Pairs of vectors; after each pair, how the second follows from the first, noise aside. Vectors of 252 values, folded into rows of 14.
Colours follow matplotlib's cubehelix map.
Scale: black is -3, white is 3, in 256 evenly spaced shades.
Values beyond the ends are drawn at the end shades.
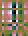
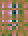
shrunk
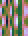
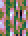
reversed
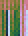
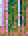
reversed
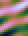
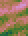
shrunk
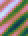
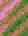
shrunk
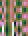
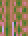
shrunk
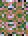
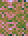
shrunk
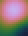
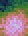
reversed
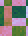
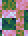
reversed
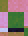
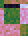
reversed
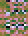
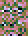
reversed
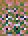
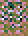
reversed
